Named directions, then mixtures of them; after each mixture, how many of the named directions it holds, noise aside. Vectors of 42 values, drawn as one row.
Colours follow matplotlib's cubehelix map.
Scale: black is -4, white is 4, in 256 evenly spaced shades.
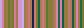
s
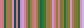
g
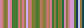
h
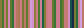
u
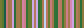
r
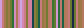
two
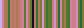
three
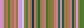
one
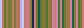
two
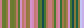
two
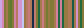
one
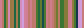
three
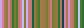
two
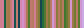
one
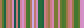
three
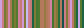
two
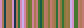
three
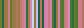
two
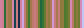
one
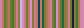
three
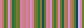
three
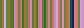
three
